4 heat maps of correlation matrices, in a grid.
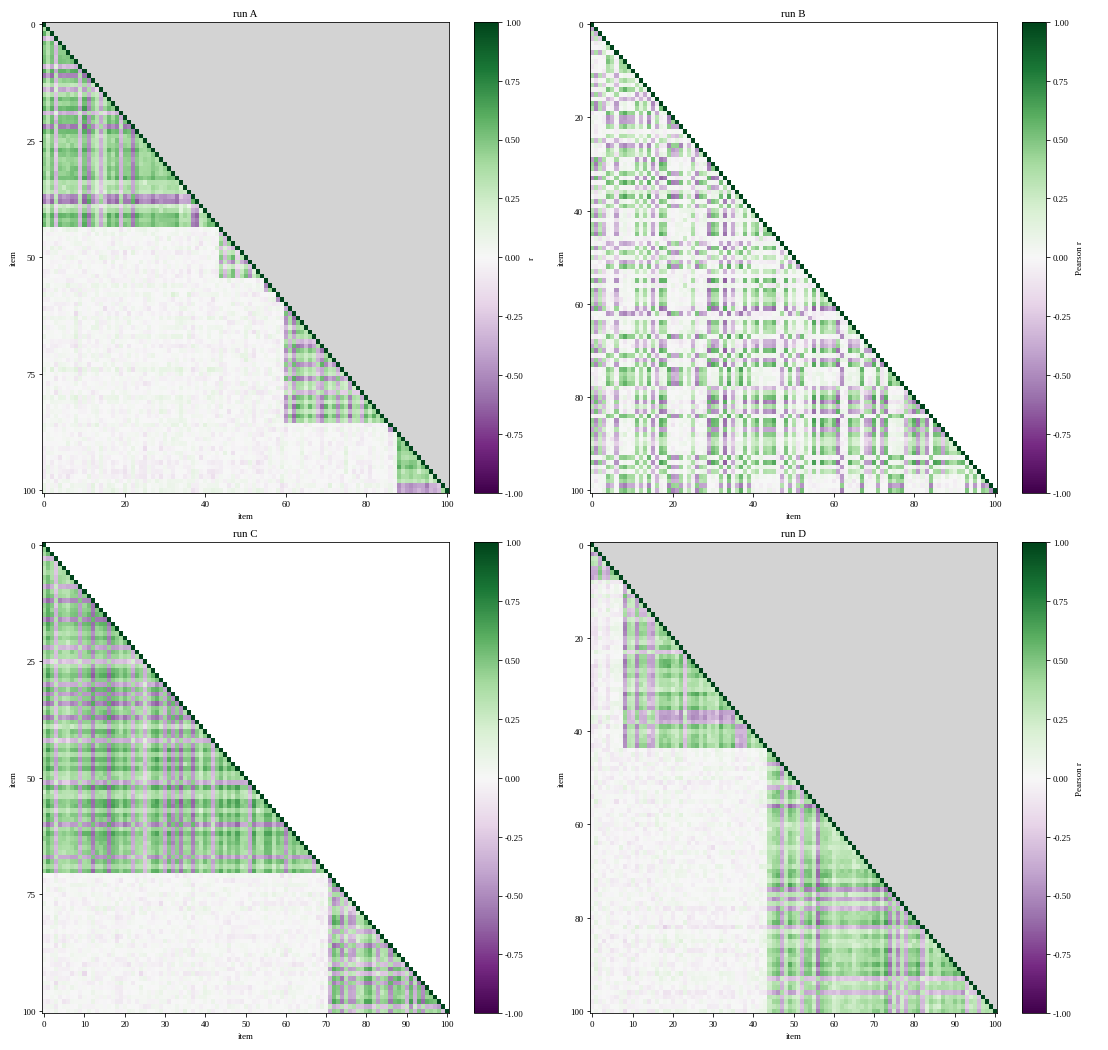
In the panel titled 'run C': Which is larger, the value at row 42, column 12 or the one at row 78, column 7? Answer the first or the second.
the first
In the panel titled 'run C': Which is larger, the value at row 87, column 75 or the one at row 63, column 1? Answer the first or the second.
the second
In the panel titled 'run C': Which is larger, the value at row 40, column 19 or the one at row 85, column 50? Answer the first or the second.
the first
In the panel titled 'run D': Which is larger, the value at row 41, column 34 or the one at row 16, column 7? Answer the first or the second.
the first
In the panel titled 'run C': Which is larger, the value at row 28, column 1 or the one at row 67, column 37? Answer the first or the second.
the first
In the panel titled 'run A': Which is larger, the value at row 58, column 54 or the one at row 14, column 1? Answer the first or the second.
the first
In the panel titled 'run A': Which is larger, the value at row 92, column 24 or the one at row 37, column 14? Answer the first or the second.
the second
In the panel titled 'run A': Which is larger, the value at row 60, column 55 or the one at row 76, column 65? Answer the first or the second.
the first
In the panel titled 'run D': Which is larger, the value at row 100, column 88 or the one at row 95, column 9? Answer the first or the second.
the first
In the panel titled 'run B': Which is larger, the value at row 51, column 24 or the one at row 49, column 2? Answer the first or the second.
the second
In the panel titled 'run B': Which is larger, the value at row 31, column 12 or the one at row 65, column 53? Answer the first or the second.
the second
